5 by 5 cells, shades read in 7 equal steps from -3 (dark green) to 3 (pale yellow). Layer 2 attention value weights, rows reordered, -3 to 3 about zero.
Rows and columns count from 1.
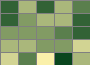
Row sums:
-3 -2 -3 4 2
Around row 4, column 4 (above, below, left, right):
-1 -3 0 2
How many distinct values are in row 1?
3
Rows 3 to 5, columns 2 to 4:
0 0 -1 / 1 0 0 / -1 3 -3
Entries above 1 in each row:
0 0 0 1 2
